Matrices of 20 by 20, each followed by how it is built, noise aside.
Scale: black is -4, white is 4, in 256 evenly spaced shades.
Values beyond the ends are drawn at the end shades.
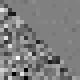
lower triangular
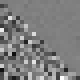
lower triangular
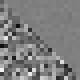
lower triangular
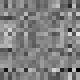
low rank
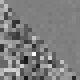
lower triangular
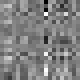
low rank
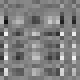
low rank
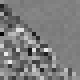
lower triangular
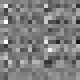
low rank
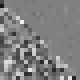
lower triangular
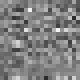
low rank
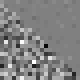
lower triangular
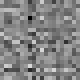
low rank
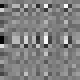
low rank
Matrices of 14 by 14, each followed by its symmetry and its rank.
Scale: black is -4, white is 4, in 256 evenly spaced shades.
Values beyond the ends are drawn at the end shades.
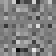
neither, rank two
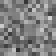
antisymmetric, full rank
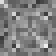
symmetric, rank three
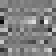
neither, rank two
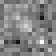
symmetric, rank three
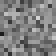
neither, full rank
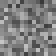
antisymmetric, full rank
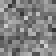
neither, full rank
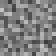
antisymmetric, full rank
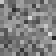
neither, full rank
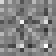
symmetric, rank three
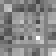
symmetric, rank three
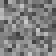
neither, full rank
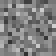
antisymmetric, full rank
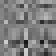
neither, rank two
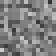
antisymmetric, full rank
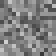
neither, full rank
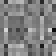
neither, rank two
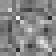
symmetric, rank three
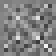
symmetric, rank three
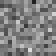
neither, full rank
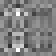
neither, rank two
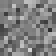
antisymmetric, full rank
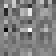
neither, rank two
